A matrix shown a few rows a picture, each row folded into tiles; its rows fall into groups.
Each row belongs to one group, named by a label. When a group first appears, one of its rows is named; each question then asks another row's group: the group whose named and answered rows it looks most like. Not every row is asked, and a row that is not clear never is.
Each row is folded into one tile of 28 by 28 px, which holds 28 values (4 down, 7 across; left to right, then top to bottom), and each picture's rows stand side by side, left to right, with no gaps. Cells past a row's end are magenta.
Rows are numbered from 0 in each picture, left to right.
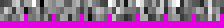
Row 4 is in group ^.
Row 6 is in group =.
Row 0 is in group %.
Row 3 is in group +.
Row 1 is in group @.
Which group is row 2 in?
@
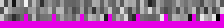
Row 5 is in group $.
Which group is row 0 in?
^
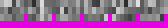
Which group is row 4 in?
^
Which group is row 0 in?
=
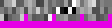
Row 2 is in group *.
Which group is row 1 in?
$
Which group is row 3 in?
=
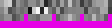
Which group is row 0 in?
=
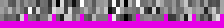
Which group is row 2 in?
+
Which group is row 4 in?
^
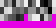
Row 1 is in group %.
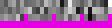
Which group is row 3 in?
+
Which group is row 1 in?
*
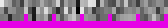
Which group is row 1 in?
+
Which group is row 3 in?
=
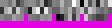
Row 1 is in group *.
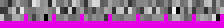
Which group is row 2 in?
*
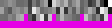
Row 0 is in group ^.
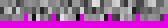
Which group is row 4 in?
@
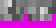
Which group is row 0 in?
=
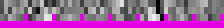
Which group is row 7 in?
=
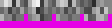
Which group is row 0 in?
=
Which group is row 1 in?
=
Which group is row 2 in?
=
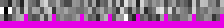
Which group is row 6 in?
+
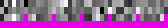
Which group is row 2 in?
=
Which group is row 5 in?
$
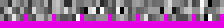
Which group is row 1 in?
%
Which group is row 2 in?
$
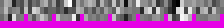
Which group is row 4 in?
^
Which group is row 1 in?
%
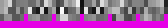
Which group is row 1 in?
*
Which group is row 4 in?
=
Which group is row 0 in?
=
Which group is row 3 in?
*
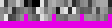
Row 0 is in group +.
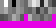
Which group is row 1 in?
=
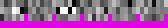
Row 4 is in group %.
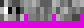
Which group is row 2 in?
^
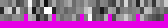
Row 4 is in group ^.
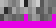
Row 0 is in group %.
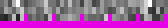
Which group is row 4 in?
^
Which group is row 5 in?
=
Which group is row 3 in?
$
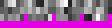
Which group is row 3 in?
@
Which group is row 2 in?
=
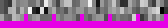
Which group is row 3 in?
@
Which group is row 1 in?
*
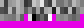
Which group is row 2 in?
*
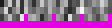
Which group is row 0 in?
%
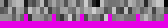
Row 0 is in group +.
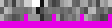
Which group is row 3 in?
^
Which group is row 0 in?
^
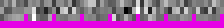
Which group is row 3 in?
=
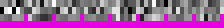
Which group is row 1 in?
^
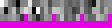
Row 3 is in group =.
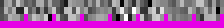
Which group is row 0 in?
%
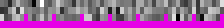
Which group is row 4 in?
+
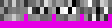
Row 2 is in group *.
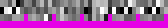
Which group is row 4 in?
*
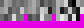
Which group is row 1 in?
@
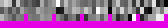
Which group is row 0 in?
=
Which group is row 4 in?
$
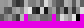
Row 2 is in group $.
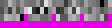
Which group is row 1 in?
*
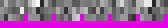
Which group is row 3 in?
*
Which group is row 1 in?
=
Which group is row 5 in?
=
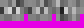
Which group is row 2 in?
+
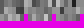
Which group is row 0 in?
%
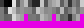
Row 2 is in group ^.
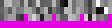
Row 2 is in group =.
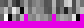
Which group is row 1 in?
%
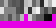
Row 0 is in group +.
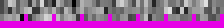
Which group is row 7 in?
=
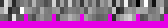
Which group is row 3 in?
^
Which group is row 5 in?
@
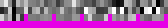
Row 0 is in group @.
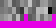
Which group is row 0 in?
%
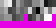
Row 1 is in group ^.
